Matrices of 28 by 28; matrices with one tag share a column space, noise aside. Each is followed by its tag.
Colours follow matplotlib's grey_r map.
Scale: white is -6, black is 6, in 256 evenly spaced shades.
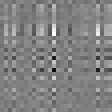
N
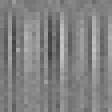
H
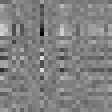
N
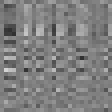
N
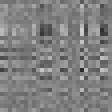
N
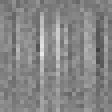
H
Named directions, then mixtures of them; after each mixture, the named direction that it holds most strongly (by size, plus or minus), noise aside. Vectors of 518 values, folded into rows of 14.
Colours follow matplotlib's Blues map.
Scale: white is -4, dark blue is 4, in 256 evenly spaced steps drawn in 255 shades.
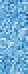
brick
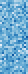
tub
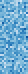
brick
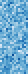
tub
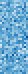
tub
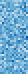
tub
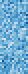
brick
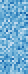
brick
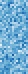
tub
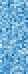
tub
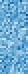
brick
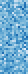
tub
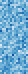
tub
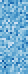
brick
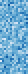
brick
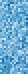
brick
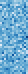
tub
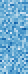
brick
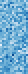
tub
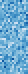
brick
